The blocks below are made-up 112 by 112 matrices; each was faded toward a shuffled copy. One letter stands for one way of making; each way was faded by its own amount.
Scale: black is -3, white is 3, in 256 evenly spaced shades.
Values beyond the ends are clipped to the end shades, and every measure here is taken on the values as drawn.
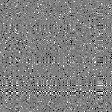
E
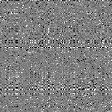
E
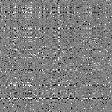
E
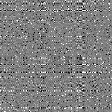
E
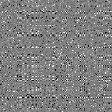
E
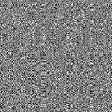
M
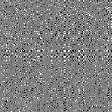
E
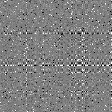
E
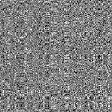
M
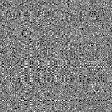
M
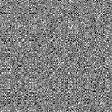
M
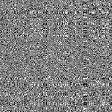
M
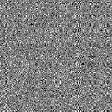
M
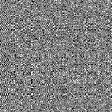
M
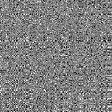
M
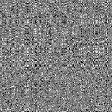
M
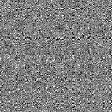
M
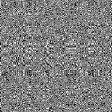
M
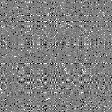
E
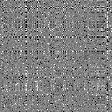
E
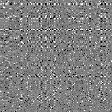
E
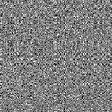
M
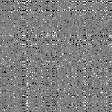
E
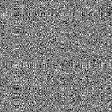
M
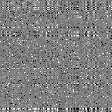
E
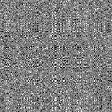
M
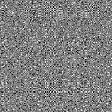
M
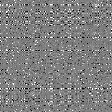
E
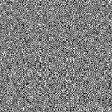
M
